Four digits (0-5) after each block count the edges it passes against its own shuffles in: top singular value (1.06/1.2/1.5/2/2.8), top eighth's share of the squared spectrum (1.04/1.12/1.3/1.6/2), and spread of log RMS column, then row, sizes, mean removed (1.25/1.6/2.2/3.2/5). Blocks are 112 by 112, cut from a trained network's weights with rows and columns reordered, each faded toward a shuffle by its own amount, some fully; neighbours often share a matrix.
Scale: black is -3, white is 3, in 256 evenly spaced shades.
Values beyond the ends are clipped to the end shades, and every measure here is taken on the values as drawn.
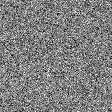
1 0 0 0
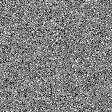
1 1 0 0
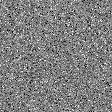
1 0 0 0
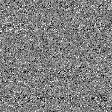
2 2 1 2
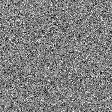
1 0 0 0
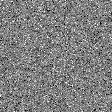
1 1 0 0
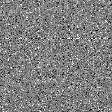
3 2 2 1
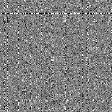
4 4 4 2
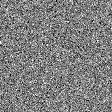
0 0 0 0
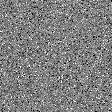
0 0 0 0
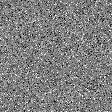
0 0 0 0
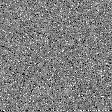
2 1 0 1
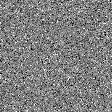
0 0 0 0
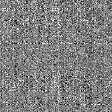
3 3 1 3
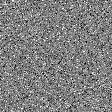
0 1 0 0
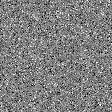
1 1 0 0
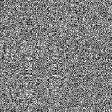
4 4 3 2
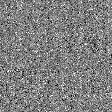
1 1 0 1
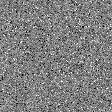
1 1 0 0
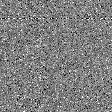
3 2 1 1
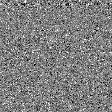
2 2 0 2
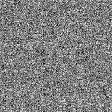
3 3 1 1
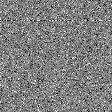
2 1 0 1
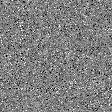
1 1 0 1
